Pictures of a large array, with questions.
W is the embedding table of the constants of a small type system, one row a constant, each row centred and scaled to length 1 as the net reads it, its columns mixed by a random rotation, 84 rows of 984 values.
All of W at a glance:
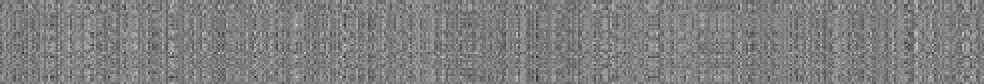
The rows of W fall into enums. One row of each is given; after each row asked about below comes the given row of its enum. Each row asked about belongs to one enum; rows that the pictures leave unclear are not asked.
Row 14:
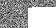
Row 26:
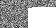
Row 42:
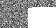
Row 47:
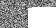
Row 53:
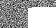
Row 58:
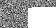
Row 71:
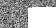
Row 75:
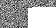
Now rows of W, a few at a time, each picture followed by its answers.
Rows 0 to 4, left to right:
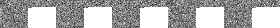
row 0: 58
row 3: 58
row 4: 42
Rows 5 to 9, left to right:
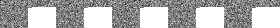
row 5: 26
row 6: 42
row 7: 53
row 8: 42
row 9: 58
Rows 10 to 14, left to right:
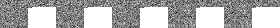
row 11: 26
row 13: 14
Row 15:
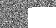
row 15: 42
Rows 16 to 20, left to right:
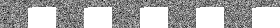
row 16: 71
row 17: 58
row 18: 14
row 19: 26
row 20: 26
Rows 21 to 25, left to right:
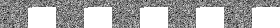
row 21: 71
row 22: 26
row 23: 14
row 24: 14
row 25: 71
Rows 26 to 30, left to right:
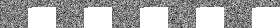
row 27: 14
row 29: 71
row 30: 58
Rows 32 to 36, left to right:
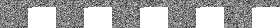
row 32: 75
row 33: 75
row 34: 47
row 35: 75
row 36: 71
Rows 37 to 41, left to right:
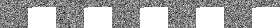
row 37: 75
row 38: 71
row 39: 42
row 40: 14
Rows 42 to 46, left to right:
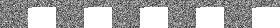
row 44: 75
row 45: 75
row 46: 26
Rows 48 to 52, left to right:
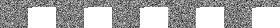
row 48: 75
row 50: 75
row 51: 58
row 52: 53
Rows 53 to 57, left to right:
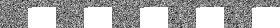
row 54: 14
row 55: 26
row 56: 71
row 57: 71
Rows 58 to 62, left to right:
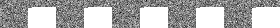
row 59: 26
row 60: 14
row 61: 26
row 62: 42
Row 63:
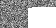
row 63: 26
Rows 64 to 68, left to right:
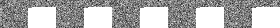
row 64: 58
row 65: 75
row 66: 58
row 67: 42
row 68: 75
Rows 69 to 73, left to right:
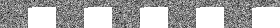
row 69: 14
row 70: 26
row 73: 47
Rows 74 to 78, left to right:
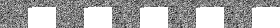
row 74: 14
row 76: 71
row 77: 71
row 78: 71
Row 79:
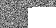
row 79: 75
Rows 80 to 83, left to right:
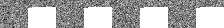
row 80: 71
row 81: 75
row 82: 58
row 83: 26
